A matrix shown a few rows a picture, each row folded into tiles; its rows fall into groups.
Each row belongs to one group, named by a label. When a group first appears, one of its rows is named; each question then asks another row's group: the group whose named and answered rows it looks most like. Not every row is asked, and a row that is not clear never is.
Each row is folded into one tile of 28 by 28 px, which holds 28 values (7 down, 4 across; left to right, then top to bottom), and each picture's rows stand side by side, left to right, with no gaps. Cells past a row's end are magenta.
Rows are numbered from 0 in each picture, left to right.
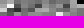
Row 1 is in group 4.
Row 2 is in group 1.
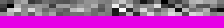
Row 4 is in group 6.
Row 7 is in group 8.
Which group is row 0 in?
4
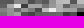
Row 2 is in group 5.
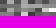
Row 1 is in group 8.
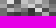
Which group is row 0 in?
5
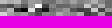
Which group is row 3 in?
6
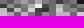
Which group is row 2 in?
1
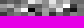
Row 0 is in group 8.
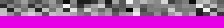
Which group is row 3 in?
1
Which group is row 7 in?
6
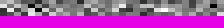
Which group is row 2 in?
1
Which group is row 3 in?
6
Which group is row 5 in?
8
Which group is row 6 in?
1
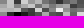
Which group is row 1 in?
6
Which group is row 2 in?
1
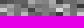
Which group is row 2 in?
1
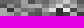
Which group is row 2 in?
6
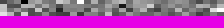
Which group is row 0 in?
1
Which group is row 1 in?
6
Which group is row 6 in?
6
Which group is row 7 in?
8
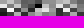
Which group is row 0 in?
6
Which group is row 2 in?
6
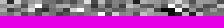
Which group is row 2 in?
8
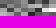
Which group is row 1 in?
8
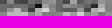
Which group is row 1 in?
4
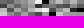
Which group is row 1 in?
5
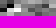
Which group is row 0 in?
4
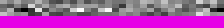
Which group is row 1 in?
6
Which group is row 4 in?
4
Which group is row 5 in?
5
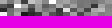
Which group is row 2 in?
6
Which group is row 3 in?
4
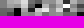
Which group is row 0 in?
5
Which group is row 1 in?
4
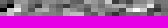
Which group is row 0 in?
4
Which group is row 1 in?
4
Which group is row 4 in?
8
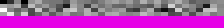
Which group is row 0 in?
1
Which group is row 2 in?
4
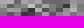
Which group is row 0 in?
5
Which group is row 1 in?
6
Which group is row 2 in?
4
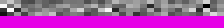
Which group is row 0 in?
6
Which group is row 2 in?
8
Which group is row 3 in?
8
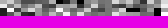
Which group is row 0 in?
6
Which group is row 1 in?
1
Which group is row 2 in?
1
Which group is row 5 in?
5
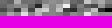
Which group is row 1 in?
4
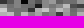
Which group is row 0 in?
1
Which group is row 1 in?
4
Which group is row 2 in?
1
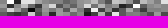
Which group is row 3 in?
6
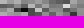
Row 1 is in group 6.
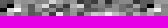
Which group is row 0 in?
4
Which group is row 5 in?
4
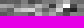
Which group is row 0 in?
8
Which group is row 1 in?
1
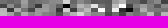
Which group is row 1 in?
4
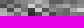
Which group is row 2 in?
8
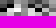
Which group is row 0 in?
4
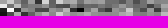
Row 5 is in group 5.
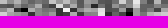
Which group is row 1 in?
1
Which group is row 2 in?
6
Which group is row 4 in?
5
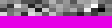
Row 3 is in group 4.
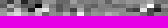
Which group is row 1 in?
4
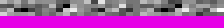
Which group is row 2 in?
4
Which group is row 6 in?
4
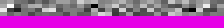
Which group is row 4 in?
6
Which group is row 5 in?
6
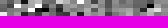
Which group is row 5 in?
4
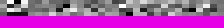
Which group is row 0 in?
5
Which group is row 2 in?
4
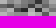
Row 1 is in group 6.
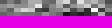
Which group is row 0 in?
8
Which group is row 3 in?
6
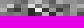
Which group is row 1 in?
6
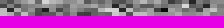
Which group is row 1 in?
5
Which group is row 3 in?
8
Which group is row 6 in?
1
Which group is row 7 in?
4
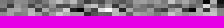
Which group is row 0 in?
4
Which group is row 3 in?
8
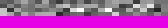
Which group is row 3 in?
8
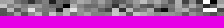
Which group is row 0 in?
6
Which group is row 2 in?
4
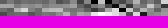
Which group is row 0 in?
8
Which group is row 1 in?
8
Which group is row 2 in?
1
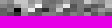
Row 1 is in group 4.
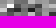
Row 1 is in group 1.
